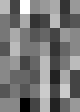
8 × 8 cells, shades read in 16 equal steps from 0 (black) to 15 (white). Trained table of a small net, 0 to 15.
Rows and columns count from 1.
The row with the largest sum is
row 1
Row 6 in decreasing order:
11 10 8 6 6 5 4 2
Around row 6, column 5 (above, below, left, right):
11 12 5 2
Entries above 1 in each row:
8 8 8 8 8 8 8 7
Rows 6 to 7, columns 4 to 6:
5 11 2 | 7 12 4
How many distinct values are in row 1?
7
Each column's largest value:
11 11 15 8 12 11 12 11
